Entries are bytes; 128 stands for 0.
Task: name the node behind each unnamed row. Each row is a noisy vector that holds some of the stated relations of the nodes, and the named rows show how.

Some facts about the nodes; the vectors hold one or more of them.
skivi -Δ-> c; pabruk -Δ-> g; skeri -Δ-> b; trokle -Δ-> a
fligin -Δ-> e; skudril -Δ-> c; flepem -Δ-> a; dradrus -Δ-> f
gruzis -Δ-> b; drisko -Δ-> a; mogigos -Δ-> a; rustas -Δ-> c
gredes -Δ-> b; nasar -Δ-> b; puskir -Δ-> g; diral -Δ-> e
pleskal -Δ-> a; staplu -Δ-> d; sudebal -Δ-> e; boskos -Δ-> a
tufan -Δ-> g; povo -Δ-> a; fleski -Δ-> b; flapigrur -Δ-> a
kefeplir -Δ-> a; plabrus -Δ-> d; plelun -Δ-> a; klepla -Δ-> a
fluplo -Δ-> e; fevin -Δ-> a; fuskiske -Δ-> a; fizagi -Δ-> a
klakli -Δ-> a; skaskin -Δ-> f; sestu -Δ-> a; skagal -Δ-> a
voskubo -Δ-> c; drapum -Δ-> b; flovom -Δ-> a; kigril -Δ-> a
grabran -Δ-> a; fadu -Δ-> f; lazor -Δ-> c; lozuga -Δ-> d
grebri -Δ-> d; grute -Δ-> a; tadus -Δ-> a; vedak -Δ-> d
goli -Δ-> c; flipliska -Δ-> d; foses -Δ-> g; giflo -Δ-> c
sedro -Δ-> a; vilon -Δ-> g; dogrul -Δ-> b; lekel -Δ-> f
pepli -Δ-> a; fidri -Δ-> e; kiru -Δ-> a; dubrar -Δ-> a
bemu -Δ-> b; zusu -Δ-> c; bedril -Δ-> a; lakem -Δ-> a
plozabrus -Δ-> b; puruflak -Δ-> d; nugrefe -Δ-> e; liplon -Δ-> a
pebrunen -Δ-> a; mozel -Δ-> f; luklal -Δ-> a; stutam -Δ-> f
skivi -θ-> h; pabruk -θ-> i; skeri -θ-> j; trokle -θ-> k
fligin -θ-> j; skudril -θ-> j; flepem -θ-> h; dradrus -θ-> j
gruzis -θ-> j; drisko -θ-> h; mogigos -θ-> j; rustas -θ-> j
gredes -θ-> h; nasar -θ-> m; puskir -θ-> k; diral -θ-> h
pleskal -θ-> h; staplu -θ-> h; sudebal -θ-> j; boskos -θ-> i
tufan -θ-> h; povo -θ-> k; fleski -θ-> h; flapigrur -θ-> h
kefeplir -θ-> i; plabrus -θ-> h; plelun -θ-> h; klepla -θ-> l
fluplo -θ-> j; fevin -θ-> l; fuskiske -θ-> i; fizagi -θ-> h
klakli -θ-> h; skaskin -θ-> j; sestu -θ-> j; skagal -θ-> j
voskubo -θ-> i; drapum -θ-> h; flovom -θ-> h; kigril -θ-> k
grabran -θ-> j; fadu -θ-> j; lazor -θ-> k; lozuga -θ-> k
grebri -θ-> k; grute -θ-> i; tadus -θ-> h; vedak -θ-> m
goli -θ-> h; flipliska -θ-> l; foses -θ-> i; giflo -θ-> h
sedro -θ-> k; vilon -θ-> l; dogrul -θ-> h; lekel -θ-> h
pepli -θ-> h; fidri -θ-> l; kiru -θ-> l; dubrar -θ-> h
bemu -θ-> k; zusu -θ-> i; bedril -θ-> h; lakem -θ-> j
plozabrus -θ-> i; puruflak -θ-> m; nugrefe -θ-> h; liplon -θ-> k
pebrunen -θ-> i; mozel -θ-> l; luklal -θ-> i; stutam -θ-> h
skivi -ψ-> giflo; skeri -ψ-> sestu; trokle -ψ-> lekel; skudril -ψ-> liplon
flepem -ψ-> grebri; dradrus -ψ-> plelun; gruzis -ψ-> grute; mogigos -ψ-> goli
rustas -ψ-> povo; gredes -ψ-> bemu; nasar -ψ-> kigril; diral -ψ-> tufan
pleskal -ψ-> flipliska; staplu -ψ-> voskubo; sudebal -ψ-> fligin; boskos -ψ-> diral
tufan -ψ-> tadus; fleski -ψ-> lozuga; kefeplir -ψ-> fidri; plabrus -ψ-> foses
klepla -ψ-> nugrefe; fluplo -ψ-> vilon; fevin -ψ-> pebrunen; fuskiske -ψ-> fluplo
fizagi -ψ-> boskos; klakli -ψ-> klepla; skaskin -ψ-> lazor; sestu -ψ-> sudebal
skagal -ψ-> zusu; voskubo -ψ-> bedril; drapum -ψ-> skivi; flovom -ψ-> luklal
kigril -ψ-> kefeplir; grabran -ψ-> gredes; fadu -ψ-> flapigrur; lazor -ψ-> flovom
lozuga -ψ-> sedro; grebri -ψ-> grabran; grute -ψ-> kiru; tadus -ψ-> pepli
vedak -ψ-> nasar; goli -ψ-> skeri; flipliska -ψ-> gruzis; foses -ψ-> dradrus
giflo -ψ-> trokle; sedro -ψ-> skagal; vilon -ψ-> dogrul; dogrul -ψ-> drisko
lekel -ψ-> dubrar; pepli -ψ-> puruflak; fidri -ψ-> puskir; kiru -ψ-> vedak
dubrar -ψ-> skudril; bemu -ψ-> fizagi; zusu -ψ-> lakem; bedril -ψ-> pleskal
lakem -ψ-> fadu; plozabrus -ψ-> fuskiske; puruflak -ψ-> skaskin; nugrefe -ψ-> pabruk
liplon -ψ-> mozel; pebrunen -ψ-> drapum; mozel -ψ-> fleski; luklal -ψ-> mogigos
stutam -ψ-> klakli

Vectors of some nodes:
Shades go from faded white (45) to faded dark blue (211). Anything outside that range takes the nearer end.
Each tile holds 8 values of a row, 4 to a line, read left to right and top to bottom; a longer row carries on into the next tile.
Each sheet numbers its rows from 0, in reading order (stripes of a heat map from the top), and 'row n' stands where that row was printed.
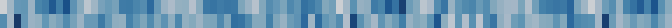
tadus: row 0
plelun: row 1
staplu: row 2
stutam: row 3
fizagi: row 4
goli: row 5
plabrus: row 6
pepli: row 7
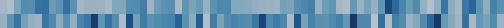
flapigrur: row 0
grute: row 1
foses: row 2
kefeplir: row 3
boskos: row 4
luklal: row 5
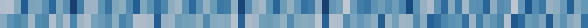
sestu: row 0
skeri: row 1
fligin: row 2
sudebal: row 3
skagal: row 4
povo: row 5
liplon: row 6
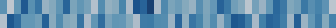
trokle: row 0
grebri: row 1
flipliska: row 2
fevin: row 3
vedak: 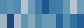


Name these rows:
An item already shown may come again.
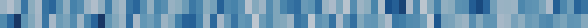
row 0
luklal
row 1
luklal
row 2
klepla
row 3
fleski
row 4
grebri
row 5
diral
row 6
dradrus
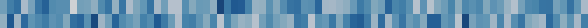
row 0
nasar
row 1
puskir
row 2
grabran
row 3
drapum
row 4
klepla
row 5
pebrunen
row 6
dubrar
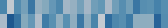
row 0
zusu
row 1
gruzis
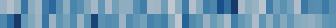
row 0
luklal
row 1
voskubo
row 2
gredes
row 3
rustas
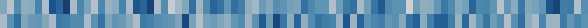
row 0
grebri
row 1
grebri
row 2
flovom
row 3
kiru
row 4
nasar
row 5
klepla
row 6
puruflak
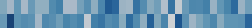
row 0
voskubo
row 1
mozel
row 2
lozuga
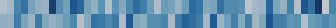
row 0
skaskin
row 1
plozabrus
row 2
fevin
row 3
bemu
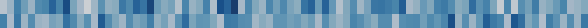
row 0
tufan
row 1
flepem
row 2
grebri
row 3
fluplo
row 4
dogrul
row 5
vilon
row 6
zusu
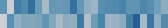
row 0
skudril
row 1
lekel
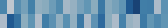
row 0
zusu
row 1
puruflak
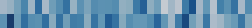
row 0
kigril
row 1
fidri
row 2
lazor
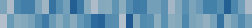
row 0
fadu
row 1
fuskiske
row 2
nugrefe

